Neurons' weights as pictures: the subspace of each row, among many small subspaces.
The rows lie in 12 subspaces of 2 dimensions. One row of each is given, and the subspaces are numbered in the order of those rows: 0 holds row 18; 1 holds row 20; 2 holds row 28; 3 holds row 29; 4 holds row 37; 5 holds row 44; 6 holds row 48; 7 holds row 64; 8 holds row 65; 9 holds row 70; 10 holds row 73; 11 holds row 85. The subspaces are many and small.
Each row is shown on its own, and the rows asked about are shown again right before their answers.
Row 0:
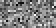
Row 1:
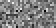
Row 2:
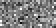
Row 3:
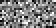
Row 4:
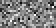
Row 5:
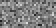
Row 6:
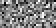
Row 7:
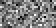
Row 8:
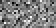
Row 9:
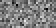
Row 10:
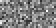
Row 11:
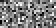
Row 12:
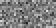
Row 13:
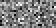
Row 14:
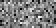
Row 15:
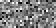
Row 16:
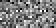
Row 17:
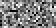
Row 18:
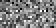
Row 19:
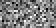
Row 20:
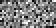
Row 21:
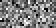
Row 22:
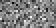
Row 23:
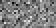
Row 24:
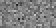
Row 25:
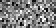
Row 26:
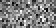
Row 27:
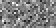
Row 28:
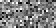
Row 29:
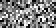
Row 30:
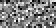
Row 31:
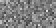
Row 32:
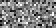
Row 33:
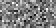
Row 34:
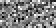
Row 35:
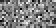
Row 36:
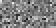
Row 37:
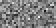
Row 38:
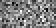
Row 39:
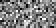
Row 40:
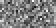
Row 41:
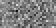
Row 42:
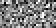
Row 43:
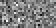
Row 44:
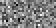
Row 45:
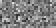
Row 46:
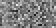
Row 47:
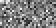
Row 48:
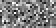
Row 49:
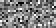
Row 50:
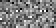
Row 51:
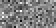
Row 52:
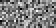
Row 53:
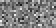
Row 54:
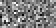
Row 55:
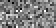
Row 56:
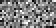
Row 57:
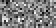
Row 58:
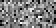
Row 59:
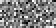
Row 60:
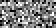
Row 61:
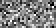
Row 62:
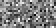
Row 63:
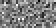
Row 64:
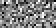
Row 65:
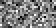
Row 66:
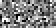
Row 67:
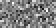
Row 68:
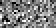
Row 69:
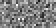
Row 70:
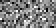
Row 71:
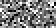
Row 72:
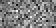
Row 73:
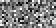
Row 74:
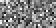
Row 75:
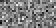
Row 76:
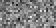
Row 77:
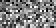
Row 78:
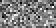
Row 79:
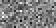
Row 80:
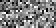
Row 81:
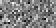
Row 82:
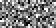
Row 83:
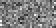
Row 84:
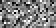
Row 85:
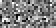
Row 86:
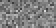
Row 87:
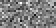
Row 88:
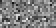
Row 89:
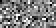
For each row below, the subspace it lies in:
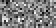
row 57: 11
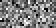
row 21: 7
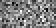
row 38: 3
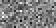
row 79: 4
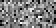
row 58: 8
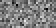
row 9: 7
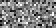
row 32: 1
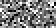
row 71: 2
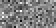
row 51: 4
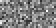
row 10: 6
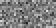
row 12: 1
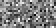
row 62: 0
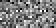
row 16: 0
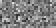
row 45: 11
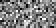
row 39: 9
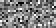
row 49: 0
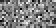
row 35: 10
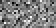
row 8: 6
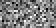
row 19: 9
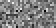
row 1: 4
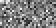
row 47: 11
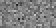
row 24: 9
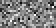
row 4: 2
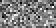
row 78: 4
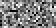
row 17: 1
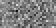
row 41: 10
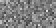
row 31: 5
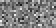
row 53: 10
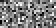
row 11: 6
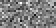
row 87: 2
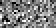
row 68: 5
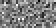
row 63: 7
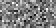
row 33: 9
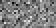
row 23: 6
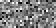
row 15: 2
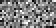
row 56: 1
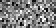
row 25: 3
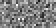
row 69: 7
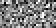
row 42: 7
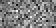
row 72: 10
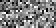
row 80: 2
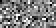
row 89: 11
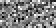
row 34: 3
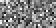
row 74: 5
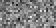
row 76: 0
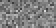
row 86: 4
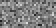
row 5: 1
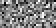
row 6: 7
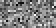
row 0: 0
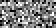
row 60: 1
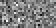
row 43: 5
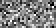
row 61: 2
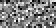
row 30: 3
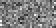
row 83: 8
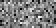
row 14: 8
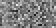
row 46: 10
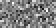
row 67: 3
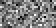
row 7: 8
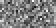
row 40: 8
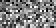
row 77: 0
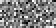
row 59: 1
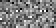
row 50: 0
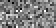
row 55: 4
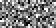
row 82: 7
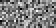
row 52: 9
